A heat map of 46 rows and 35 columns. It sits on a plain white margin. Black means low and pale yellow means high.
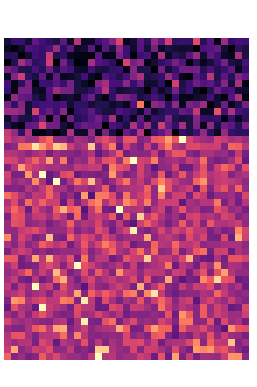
Average level on the scale: 40%. Stripes: none. Seam: horizontal, 30% of the way down, the bottom part higher. Histogram: bell-shaped.
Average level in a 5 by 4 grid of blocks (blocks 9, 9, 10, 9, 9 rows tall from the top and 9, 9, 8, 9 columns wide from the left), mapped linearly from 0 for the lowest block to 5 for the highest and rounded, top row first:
0 0 0 0 | 3 2 3 2 | 5 5 5 5 | 5 5 5 5 | 5 5 5 5
